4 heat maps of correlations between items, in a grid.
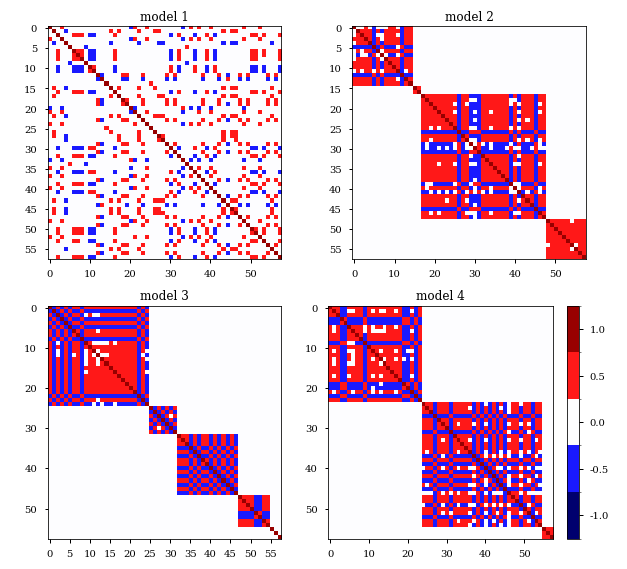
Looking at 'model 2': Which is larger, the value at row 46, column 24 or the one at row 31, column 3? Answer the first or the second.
the first
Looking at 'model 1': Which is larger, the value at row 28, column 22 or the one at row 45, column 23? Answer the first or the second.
the first
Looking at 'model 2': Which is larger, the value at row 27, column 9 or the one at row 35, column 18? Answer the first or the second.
the second
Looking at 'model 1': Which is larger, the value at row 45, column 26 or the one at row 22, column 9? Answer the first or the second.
the first
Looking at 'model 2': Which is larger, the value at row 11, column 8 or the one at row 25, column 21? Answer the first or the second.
the first
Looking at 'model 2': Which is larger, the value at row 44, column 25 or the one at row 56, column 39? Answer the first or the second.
the first
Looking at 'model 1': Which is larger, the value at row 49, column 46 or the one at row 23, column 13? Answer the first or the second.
the first
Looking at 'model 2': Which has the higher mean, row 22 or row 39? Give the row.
22
